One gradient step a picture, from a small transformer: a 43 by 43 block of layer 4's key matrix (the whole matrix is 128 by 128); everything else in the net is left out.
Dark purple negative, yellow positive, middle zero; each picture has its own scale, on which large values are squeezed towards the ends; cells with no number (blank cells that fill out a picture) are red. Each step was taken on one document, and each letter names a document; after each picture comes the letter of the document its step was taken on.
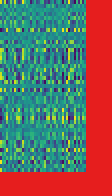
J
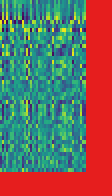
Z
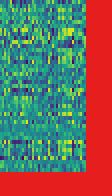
Z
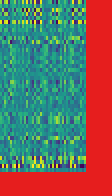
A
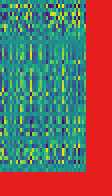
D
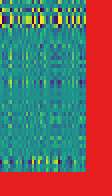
A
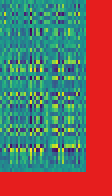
D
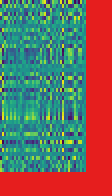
J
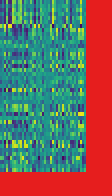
Z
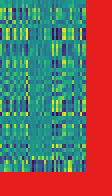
Z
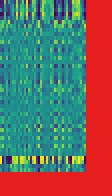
A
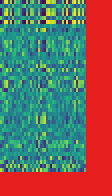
J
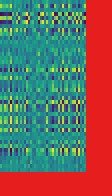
D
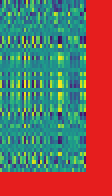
A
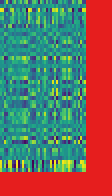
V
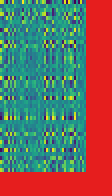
J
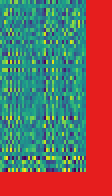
J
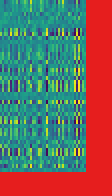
D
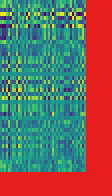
Z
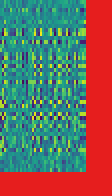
A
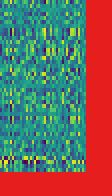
J
